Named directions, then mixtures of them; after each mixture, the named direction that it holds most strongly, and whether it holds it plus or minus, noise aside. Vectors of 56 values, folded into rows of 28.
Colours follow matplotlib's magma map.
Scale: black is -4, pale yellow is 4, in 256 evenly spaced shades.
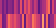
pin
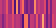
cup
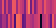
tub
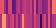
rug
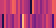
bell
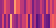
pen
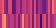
rug, plus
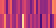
rug, plus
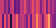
pen, minus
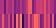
bell, minus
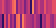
bell, plus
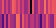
bell, plus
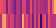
rug, plus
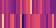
bell, minus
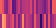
rug, plus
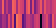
tub, plus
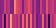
pen, plus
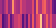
rug, minus
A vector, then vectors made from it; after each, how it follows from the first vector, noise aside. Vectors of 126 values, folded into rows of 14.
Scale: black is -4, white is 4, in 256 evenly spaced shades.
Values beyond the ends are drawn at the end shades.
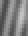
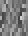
sign-scrambled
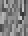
sign-scrambled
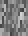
sign-scrambled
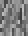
sign-scrambled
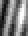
scaled up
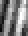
scaled up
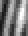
scaled up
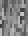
sign-scrambled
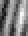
scaled up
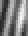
scaled up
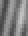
copied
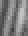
copied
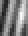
scaled up
